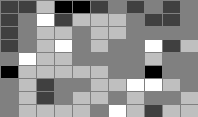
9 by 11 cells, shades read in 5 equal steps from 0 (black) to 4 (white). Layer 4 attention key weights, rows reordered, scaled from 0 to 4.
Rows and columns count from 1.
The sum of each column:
12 23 24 21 20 23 23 21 19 17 21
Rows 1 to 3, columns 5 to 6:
0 1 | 3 3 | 2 3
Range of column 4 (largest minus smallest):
4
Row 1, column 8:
1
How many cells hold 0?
4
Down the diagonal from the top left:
1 2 3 4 2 3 3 3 1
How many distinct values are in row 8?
3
